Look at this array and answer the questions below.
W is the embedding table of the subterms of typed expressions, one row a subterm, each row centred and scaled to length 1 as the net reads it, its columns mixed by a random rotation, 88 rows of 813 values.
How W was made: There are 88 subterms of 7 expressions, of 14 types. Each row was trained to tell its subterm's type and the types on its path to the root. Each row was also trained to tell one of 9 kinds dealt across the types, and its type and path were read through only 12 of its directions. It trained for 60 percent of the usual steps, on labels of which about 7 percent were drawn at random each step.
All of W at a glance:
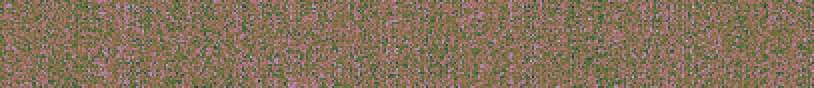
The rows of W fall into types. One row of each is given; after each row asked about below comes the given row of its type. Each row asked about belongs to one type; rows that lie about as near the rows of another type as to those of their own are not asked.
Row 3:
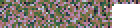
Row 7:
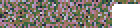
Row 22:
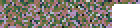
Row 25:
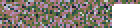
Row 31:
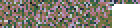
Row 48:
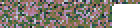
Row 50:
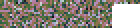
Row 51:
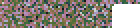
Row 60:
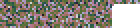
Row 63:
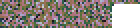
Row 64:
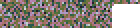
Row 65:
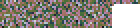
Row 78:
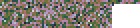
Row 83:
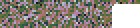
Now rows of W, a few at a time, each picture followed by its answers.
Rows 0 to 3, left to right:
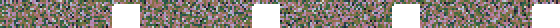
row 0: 65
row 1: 65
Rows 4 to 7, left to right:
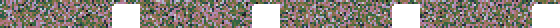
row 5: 83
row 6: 7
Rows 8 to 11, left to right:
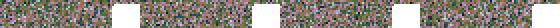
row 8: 3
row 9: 65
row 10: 78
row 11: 60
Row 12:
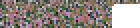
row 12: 65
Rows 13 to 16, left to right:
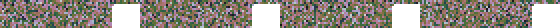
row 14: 60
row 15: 31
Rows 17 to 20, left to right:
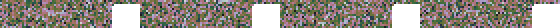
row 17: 22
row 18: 7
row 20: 78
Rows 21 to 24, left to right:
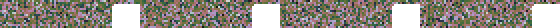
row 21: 50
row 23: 83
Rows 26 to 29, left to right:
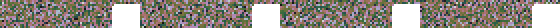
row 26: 78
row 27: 48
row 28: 83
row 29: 65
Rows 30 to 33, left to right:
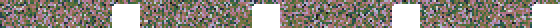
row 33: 31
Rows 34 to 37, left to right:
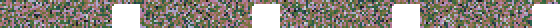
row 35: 51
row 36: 64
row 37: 60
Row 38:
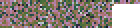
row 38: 31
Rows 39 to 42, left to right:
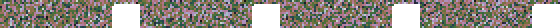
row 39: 50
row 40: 22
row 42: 83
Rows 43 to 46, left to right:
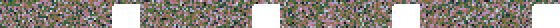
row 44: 50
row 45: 51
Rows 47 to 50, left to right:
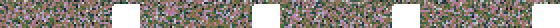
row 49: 7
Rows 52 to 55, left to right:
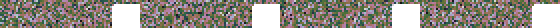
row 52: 7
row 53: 48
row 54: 3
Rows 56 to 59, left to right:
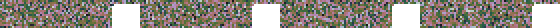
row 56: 31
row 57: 3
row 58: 60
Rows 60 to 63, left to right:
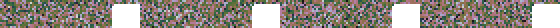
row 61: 78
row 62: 51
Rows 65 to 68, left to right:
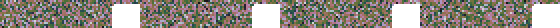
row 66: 31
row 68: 3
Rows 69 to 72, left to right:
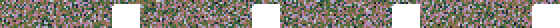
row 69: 48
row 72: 50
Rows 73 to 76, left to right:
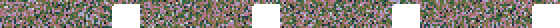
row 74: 65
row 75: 60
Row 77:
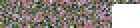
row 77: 7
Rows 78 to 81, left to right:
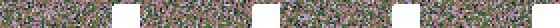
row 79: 3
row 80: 60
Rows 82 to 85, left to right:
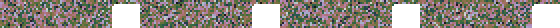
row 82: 78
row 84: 63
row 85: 78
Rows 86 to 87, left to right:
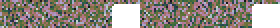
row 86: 51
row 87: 31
